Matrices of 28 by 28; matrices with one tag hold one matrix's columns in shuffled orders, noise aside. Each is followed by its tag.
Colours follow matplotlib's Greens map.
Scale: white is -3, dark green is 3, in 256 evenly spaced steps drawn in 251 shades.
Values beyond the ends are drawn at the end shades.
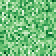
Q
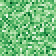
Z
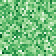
Q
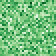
Z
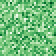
Z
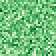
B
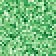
Q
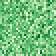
Q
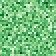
Z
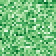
Z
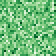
Q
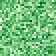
Z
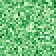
Z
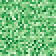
B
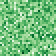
Q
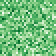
B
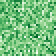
Q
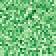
B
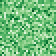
B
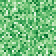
Q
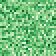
B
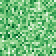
Q
